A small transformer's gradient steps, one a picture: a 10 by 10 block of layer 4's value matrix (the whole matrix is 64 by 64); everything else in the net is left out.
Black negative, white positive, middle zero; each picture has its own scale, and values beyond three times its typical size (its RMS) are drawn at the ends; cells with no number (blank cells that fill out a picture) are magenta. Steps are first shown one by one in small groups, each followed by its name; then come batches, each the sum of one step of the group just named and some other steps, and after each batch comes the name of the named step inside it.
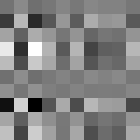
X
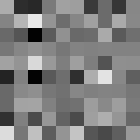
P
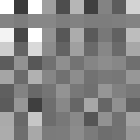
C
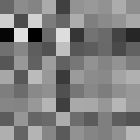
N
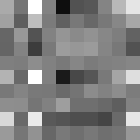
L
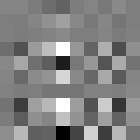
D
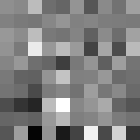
D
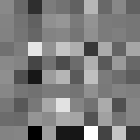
D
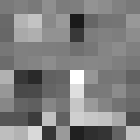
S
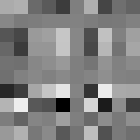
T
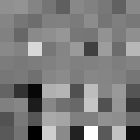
T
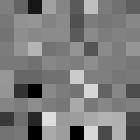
S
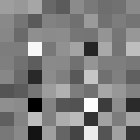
T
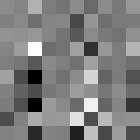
S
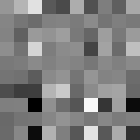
T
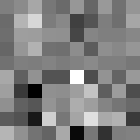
S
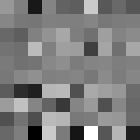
T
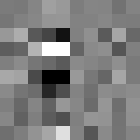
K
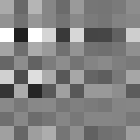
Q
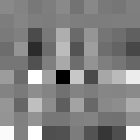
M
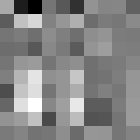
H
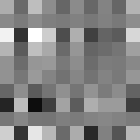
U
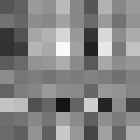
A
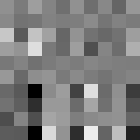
Q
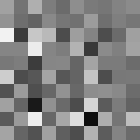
Q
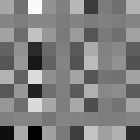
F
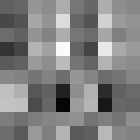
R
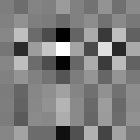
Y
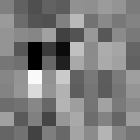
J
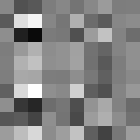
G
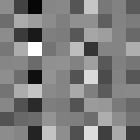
G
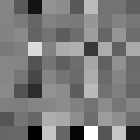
Y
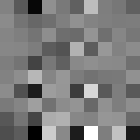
J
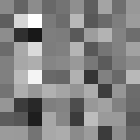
G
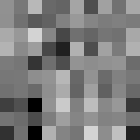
J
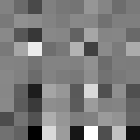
G
